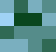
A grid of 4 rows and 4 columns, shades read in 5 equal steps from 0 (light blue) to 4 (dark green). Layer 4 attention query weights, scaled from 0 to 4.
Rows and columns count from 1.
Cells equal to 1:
5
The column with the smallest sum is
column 1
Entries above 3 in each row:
0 2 0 0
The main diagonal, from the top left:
1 4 2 3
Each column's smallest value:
0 1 1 1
